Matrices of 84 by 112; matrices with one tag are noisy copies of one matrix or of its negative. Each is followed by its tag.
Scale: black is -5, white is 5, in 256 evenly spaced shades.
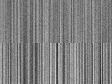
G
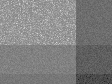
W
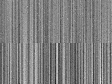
G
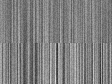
G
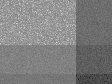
W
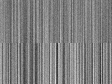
G
